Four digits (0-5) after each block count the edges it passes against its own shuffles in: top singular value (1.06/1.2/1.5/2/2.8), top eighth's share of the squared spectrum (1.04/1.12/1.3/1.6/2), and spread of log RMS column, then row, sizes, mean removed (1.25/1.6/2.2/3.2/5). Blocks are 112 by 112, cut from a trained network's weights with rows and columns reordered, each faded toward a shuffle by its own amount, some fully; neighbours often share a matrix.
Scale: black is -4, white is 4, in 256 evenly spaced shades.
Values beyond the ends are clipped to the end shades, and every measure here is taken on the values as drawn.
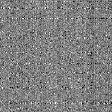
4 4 2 3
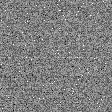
1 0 0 0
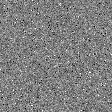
0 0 0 0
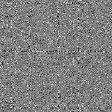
3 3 2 2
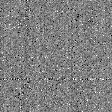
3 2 1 2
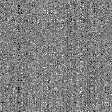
3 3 2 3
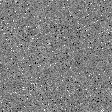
1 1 0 1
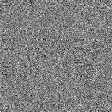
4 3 0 2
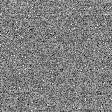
1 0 0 0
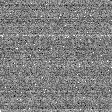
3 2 0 1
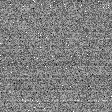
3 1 0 0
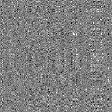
4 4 3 2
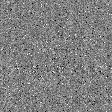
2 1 0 1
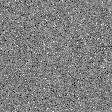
0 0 0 0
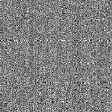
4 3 1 3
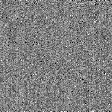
3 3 1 2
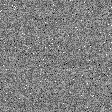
1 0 0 0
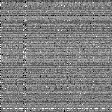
5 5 3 3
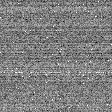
4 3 0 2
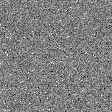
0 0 0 0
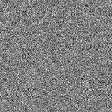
4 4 1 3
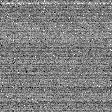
4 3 1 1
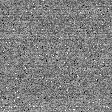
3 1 0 0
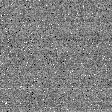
2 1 0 0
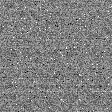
2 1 0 0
